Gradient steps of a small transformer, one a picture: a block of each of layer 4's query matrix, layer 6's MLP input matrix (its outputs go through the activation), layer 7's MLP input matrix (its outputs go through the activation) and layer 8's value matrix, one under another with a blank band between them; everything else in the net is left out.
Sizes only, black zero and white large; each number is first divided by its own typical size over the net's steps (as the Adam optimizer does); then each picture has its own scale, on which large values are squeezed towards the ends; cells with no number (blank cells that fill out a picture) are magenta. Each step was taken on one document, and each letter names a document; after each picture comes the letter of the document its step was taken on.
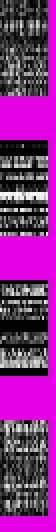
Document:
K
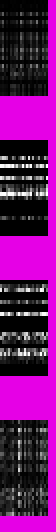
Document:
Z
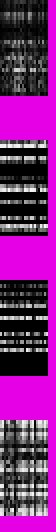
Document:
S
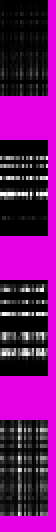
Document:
Z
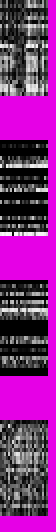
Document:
K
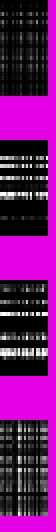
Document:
Z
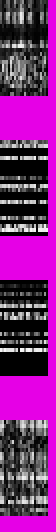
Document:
S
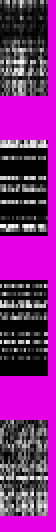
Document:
S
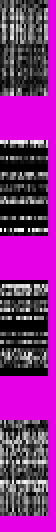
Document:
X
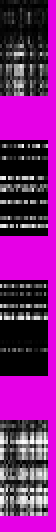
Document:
S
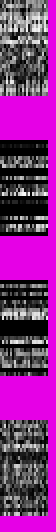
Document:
K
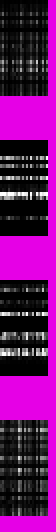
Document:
Z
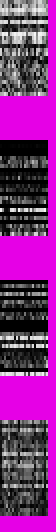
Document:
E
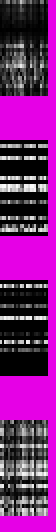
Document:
S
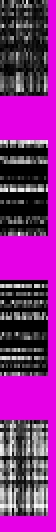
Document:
X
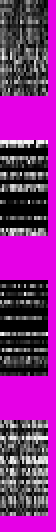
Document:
X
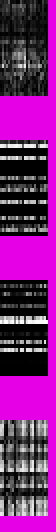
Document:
S
